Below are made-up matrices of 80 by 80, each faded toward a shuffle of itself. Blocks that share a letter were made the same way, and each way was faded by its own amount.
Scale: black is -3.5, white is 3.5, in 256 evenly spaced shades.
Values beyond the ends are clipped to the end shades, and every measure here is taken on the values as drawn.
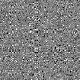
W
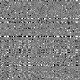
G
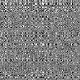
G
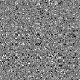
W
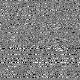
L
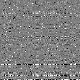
G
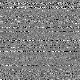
L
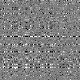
G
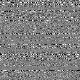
L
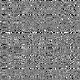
G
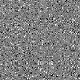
W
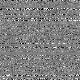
L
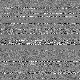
L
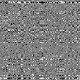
G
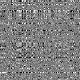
G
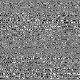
L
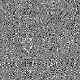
W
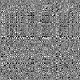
G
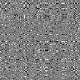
G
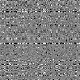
G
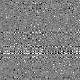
G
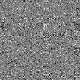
W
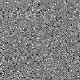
W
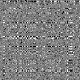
G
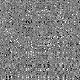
W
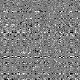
G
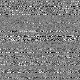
L
